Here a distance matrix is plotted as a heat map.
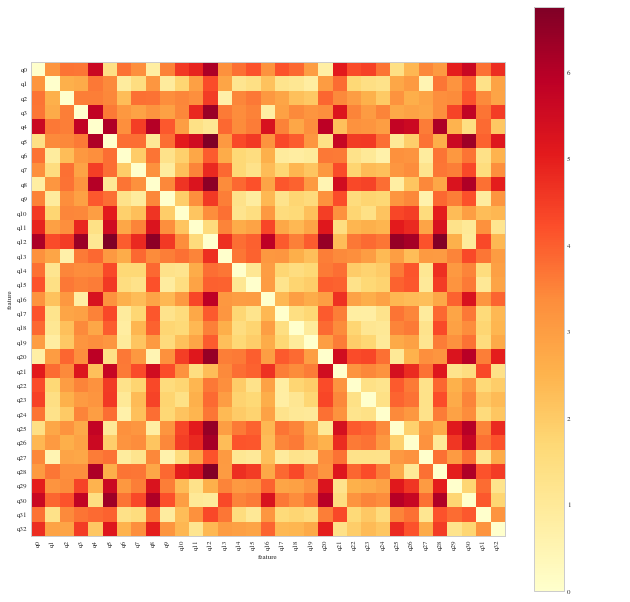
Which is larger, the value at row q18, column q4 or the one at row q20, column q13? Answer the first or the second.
the second
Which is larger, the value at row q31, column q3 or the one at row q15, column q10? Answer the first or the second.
the first
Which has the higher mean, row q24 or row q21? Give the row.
q21
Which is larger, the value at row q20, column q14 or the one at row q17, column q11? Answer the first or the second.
the first
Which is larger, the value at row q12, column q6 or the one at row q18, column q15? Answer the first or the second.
the first
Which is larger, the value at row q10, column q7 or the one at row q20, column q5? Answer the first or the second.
the first
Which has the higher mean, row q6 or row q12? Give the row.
q12
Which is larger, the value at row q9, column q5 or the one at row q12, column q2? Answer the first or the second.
the second
